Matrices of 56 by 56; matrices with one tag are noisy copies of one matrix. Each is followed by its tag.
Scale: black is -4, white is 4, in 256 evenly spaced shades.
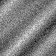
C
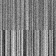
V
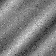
C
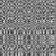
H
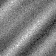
C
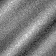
C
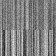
V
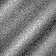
C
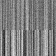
V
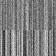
V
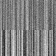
V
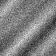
C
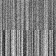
V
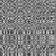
H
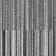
V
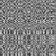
H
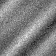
C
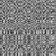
H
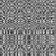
H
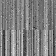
V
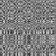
H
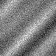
C
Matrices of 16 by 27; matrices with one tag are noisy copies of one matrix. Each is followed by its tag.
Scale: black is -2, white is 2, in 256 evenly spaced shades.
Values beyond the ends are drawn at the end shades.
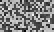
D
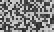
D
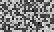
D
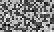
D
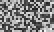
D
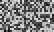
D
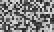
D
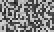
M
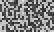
M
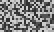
D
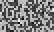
M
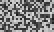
D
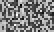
M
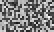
M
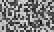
M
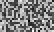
M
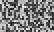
M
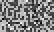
M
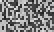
M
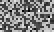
D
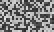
D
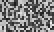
M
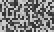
M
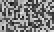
M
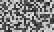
D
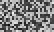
D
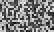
M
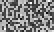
M
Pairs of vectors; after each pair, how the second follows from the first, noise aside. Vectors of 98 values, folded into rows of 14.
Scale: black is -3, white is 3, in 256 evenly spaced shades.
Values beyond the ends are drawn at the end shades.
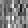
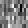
copied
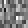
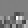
partly zeroed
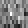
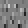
partly zeroed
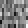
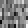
copied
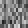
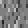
partly zeroed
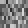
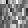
copied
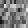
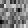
copied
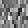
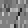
partly zeroed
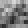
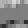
partly zeroed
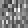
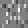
partly zeroed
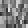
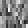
copied
